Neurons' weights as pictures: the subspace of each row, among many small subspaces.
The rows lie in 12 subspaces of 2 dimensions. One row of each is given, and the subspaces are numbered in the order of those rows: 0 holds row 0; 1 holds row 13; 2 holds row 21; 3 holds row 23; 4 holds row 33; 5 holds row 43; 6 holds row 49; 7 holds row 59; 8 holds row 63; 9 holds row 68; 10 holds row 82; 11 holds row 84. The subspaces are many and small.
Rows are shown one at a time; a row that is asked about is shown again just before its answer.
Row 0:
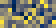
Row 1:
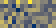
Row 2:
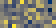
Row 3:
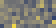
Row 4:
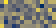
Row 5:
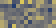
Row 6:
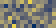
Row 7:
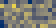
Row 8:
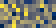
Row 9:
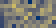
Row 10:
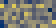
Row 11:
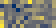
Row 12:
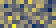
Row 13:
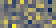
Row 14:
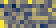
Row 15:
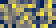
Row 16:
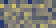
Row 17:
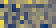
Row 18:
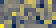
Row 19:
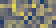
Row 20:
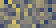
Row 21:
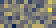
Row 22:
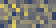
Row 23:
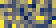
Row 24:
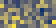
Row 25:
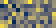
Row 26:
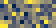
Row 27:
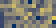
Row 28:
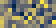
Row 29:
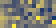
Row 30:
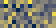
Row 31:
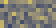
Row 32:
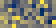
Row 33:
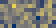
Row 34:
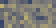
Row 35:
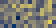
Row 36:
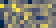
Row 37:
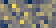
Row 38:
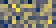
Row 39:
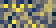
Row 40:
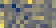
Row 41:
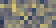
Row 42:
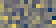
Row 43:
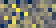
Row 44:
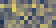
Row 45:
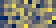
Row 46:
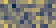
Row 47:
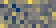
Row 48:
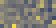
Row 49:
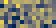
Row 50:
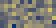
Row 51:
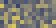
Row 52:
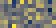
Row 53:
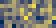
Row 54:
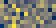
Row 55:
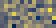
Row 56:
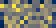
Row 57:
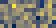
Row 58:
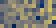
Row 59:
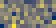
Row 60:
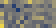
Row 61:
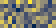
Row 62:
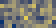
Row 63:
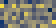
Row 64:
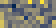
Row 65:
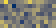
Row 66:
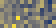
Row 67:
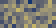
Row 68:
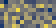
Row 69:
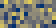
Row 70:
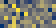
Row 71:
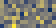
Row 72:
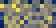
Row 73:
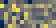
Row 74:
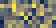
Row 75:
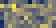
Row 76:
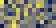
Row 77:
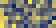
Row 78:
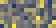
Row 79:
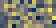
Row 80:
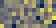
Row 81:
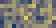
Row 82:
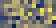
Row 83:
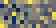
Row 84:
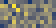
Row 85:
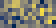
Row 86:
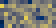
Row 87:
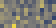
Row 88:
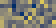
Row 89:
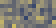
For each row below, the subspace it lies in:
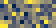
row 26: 4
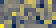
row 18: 4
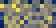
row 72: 1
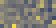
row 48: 7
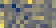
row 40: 9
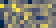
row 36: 10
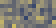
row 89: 3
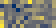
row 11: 9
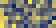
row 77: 8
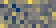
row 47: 7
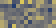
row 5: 1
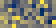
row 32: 6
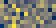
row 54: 5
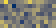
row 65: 4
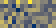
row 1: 5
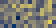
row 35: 11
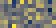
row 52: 1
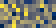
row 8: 11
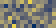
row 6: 2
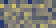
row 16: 8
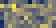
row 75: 6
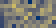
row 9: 10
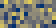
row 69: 10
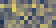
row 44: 0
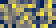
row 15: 4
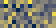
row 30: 2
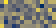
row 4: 1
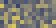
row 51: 6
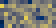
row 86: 3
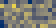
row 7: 8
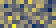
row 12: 2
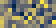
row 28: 0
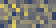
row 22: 11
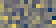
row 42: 8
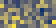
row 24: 6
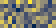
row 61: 5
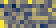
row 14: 8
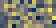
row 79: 9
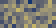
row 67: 5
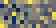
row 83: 7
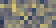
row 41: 0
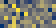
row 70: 5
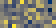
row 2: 1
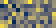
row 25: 11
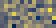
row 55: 9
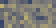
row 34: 3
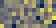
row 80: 7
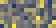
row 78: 4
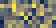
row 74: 0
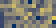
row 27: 10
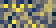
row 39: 2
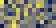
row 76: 2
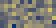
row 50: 9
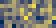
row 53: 3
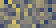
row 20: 2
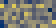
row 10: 8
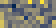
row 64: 6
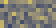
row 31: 3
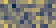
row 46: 4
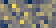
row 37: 4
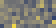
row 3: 7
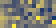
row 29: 10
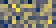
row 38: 11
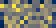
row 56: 1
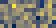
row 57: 4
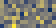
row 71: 5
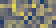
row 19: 0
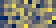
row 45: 8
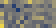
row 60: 9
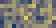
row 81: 3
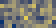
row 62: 3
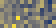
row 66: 11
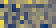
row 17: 6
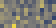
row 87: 11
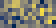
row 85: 6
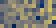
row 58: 7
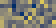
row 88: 0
